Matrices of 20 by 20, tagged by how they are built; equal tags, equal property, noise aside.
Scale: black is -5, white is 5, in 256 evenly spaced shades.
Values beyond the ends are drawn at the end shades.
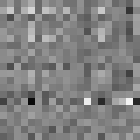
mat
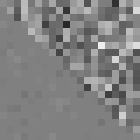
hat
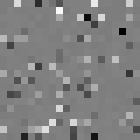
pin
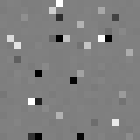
pin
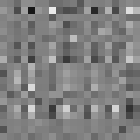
mat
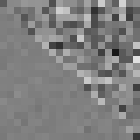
hat
